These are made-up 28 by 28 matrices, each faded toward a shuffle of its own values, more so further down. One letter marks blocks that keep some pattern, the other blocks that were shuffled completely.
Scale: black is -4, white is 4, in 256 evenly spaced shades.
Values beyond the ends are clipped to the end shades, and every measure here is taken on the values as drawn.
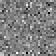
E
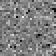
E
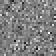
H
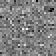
E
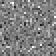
H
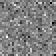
E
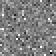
H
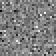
H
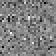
E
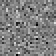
E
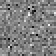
E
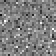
H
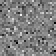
H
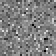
H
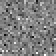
H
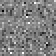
E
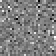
E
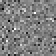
E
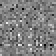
E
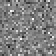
H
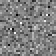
H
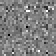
E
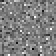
H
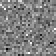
H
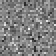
H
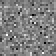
H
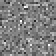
H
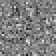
E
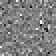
E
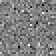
E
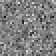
H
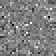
H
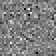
E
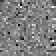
E
